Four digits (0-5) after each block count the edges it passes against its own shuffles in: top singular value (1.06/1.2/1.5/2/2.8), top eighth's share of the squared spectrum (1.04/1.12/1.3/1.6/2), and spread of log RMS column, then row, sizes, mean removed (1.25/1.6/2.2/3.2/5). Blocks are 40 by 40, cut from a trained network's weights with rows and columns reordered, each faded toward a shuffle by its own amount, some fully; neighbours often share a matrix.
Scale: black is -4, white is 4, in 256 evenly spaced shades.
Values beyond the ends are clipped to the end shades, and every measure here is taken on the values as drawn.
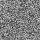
0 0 0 0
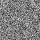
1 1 0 0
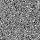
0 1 0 0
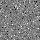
0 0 0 0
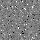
1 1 0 0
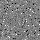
0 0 0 0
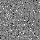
1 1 0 0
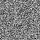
1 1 0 0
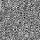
3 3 0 1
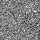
0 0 0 0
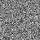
2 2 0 0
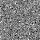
0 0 0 0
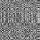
4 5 3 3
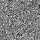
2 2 0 0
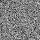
0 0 0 0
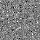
2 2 1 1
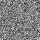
1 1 0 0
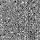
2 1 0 0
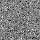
0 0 0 0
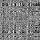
4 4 2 3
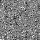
2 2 0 0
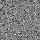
1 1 0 0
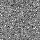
1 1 0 0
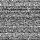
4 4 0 2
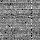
3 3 1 0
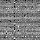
3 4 2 1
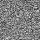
2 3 0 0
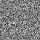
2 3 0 0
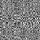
4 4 1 2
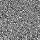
2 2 0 1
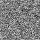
1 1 0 0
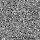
1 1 0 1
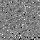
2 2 0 1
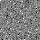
2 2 1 0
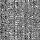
3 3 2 1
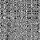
4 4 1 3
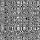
4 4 2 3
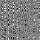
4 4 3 1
